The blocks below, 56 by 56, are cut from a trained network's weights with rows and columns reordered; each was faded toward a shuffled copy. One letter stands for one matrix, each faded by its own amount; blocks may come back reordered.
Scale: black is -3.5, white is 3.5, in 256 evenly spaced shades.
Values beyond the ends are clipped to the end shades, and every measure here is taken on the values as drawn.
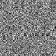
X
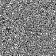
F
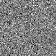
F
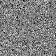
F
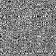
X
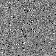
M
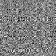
X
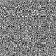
X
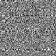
X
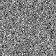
F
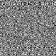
X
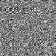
X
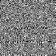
X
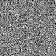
X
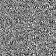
X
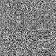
X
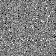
M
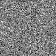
F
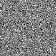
F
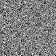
F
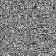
X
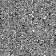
M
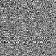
X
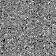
M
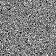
F
